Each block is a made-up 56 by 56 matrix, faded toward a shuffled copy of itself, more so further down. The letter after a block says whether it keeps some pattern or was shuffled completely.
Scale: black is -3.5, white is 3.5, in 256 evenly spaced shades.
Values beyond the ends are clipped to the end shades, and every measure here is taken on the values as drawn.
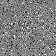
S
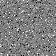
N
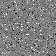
N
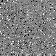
S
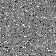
N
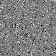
S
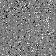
S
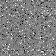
S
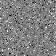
N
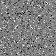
S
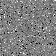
N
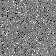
S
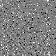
S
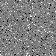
N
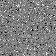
N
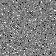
N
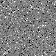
N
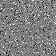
N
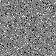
N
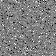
N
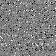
S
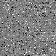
S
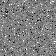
N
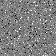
S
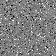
N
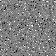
S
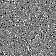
N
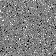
N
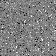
N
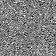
S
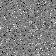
S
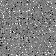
S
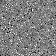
N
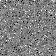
N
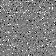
S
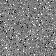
N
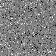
N
